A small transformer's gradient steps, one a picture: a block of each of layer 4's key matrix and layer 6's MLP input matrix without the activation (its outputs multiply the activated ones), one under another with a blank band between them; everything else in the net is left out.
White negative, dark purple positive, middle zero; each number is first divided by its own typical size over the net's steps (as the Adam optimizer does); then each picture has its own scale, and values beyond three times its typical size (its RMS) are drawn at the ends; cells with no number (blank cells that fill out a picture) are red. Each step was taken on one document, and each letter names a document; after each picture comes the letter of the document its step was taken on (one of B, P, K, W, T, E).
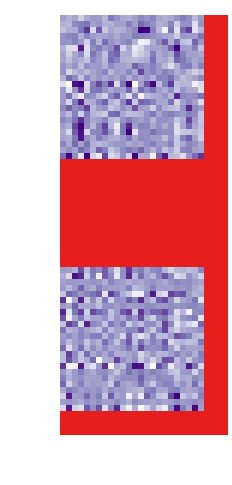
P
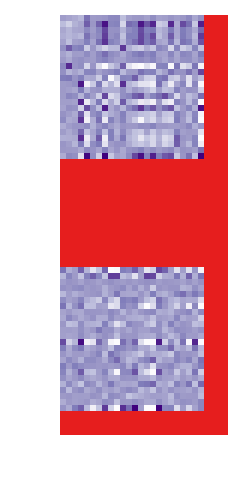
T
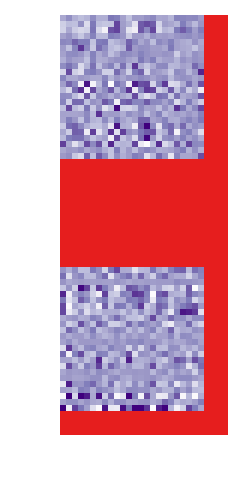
P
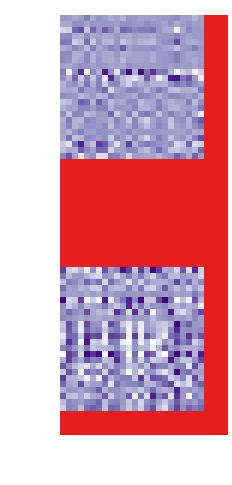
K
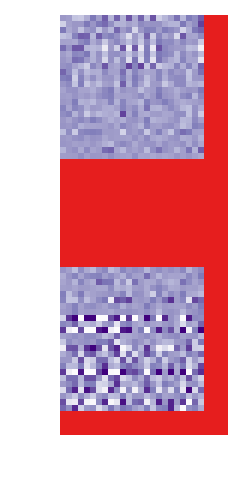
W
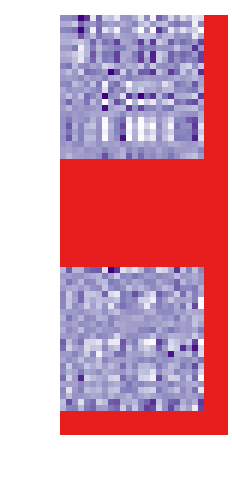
T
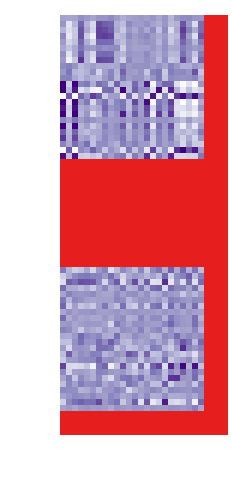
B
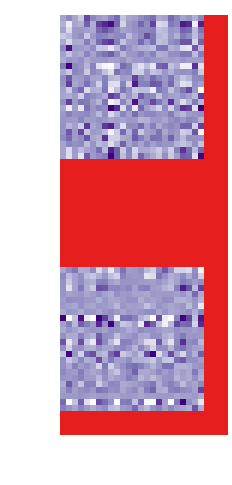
T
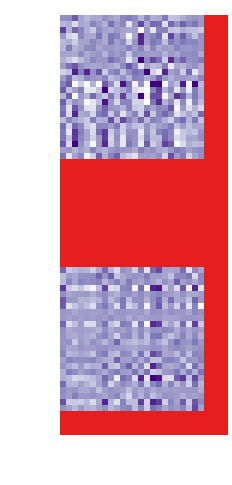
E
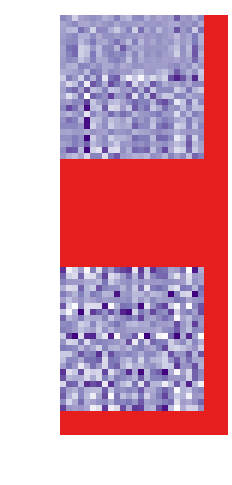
K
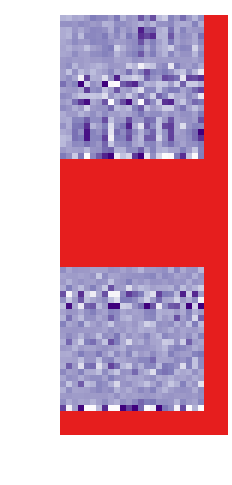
T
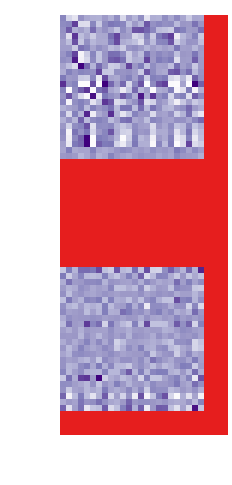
E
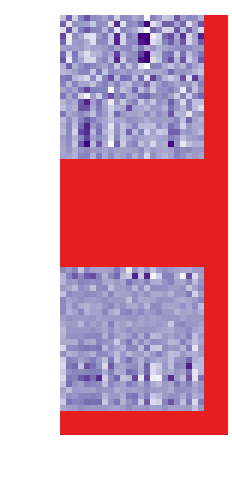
E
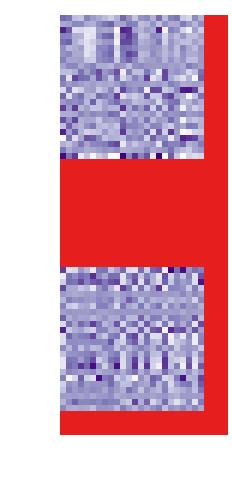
B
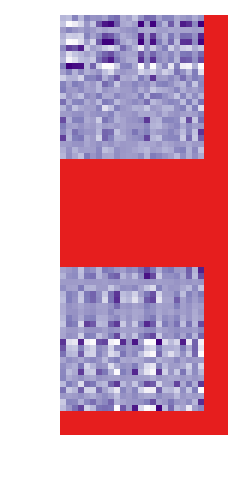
T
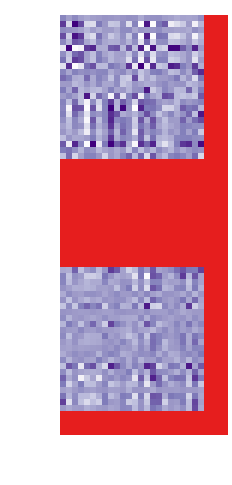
E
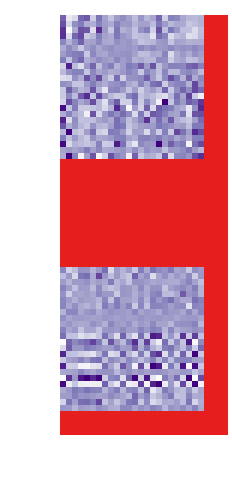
E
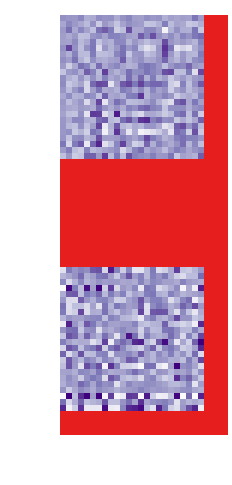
P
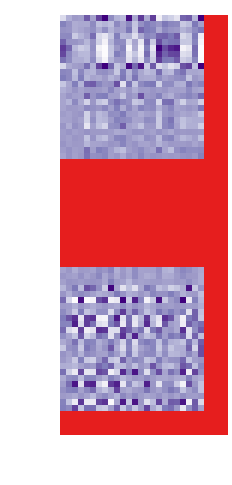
W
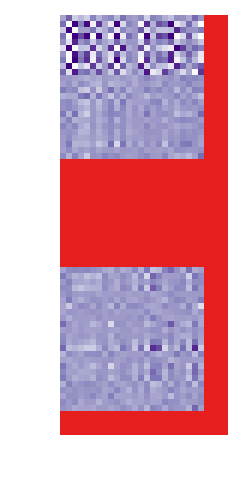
E
